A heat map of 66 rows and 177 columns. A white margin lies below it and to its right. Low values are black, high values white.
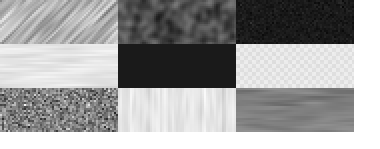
The table splits into 3 rows of 3 panels. Panel 1,1: high, slanting up to the right. Panel 1,2: low, blotchy. Panel 1,3: very low, fine-grained, faint in contrast. Panel 2,1: very high, streaked across, faint in contrast. Panel 2,2: very low, flat. Panel 2,3: very high, checkered, faint in contrast. Panel 3,1: middling, fine-grained, strong in contrast. Panel 3,2: very high, streaked downward, faint in contrast. Panel 3,3: middling, streaked across, faint in contrast.
